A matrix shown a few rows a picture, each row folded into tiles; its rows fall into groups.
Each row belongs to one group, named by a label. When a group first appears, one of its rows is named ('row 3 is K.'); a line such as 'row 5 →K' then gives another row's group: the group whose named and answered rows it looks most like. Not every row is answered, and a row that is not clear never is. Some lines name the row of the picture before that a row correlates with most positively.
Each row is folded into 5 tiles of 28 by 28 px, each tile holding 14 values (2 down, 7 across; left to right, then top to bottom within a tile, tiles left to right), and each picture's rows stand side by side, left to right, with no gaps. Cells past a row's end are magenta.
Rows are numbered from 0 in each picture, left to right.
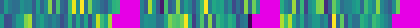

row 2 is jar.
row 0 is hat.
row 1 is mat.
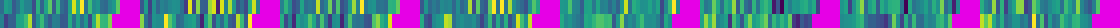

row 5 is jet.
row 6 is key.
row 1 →hat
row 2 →hat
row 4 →mat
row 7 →jar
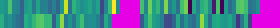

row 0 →mat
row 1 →jet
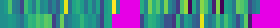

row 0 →mat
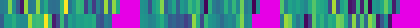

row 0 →mat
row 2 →jet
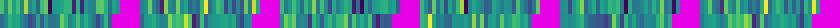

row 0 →jet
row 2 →jet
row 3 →jar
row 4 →key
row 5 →mat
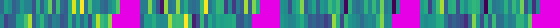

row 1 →mat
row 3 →key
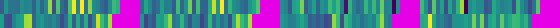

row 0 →hat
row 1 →hat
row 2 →key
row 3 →jar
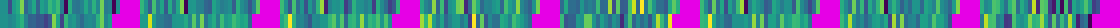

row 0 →key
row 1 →jar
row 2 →jar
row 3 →jar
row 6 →jar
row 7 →jet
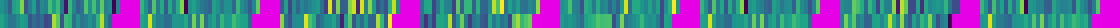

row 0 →key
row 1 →jar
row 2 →hat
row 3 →hat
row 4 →mat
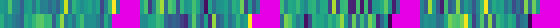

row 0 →mat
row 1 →key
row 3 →mat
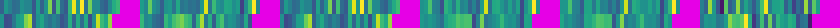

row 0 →hat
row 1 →mat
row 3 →mat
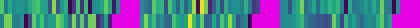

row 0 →jet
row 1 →jet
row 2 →key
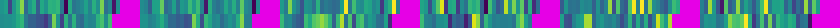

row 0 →key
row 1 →key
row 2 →mat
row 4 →hat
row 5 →mat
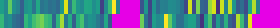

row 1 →hat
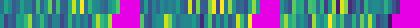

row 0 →hat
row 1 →hat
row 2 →jet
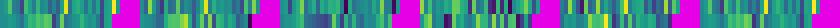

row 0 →mat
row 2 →key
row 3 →jet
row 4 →mat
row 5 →mat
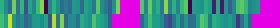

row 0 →jar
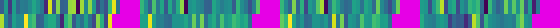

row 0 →hat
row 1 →jar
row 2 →jar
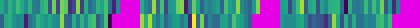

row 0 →jet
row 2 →key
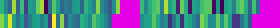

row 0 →jar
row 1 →jet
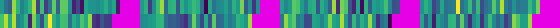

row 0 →jet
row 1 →key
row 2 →jet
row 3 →hat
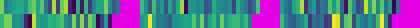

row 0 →jet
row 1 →jar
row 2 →key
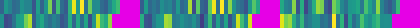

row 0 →hat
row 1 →hat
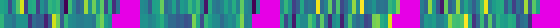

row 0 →key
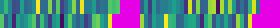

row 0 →hat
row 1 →hat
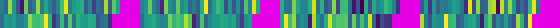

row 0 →mat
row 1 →mat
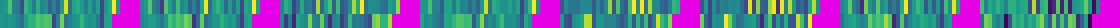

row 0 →mat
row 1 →mat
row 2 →hat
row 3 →mat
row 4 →hat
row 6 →mat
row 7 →jet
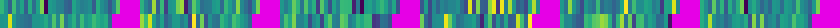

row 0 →jar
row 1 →jar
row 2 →jet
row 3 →hat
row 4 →mat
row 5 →jar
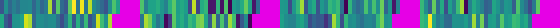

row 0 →hat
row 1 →jet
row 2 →key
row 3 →jar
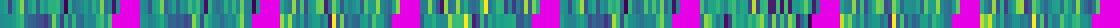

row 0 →key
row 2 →jar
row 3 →mat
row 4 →key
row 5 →jet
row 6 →jar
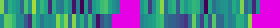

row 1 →key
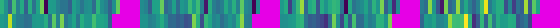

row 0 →jar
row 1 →key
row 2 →key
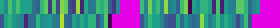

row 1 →jet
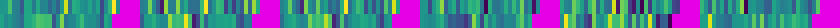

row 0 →mat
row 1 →mat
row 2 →mat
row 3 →key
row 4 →jet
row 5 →jar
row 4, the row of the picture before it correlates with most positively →0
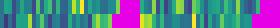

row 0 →hat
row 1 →jar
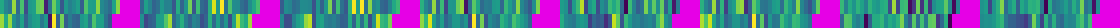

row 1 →hat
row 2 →hat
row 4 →key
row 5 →jar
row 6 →jet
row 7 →key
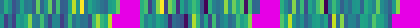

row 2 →jar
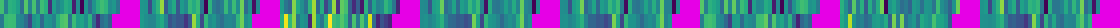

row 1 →key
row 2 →jet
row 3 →key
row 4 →key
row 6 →jar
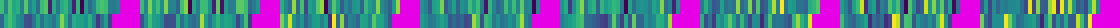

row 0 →jet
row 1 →jet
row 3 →key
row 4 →key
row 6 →key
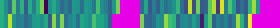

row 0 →jar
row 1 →hat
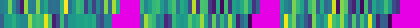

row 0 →mat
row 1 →jet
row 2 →jet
